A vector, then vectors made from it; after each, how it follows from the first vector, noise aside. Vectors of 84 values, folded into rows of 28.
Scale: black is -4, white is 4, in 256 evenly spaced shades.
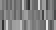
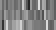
copied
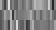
reversed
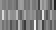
wrapped around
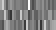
wrapped around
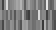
wrapped around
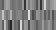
wrapped around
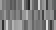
copied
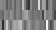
copied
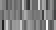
copied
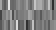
reversed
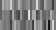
wrapped around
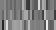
copied
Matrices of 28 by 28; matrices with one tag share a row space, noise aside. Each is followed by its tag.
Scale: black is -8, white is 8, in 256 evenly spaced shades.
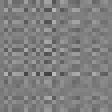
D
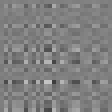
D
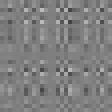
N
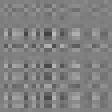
D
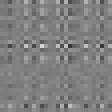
N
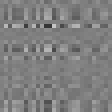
D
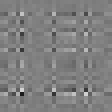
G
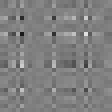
G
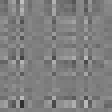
G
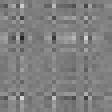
G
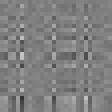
G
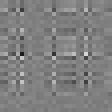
G
